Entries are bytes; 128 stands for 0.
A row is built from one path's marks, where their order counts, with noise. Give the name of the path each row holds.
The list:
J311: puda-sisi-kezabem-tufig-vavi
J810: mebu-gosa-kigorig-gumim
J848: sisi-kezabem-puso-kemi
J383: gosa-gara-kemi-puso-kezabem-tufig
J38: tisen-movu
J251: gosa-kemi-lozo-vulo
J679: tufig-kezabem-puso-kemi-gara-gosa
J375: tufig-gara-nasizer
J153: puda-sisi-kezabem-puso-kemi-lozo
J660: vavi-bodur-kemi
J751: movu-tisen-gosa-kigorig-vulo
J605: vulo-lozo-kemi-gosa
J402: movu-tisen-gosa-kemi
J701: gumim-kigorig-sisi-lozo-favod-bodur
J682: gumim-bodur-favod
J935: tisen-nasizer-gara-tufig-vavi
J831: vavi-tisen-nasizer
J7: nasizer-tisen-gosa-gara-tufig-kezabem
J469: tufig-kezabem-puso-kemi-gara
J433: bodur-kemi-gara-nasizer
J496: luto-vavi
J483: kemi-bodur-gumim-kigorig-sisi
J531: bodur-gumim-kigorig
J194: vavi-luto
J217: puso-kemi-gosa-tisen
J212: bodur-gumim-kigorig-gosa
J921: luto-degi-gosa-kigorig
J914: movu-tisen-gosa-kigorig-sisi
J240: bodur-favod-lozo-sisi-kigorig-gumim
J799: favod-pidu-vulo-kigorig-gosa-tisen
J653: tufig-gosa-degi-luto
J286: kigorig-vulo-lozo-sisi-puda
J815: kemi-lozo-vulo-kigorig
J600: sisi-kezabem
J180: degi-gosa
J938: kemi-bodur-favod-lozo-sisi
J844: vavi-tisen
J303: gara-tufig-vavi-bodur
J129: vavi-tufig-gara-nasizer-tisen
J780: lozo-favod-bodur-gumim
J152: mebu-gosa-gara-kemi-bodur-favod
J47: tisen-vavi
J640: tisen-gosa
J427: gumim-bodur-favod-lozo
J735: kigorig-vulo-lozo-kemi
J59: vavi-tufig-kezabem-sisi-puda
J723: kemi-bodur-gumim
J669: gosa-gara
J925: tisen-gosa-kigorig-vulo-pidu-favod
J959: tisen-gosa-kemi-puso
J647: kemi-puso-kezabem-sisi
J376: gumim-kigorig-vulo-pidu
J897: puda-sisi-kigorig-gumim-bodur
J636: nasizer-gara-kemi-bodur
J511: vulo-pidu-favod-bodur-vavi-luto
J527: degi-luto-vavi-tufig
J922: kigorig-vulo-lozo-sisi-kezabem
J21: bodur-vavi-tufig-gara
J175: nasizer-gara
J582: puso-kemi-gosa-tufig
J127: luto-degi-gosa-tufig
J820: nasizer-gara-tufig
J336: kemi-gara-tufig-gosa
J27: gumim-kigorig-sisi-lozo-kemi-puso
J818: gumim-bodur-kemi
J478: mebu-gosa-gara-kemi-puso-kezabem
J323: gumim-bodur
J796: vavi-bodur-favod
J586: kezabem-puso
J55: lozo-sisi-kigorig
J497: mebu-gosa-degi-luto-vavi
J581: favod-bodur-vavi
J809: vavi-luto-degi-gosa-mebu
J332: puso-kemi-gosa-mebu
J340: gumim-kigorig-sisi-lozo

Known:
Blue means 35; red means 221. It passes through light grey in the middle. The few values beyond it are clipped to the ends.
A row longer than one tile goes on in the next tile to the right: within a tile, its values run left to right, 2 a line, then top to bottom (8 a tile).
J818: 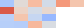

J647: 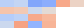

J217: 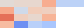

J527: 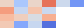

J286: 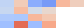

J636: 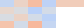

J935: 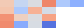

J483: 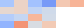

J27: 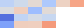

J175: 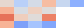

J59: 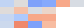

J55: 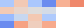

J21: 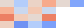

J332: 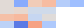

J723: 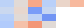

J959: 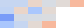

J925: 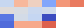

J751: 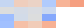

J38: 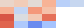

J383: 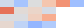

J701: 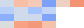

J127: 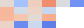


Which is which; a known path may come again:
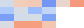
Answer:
J701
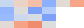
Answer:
J897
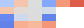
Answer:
J815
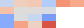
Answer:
J251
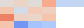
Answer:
J217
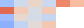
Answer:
J848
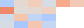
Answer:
J660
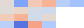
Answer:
J332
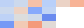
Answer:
J810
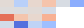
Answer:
J669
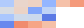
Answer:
J240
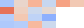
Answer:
J818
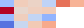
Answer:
J735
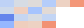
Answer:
J27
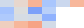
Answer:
J323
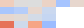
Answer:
J581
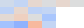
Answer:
J212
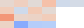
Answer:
J799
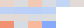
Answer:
J303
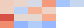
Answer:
J844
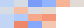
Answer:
J59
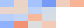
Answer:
J483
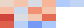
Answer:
J38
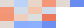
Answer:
J820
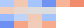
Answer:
J55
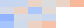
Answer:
J959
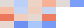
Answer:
J21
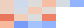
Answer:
J175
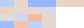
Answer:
J914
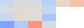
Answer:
J921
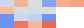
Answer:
J427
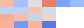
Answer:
J497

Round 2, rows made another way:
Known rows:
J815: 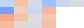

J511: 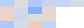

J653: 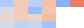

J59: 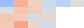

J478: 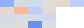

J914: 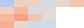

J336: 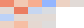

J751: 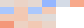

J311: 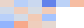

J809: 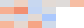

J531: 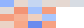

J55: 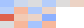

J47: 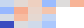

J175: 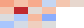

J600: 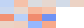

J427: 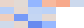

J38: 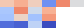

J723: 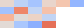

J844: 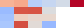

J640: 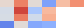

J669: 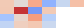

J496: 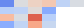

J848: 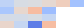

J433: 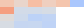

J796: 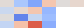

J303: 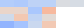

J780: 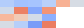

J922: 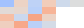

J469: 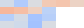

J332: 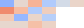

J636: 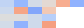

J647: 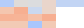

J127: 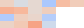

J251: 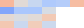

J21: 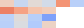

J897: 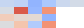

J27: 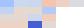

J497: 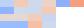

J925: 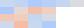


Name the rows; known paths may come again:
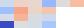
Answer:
J47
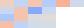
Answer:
J402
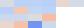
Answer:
J153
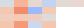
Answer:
J212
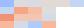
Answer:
J483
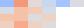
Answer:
J59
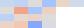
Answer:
J383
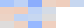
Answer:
J701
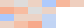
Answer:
J127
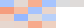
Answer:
J332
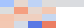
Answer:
J240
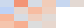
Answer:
J286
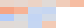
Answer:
J679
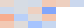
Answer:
J938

